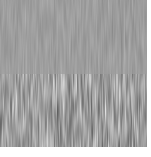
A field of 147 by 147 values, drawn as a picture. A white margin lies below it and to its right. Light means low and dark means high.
The top part is calmer, up to a seam about 50% of the way down. The distribution is heavy-tailed on both sides. Neither half mirrors the other. Streaks run downward. No overall slope runs across the table.
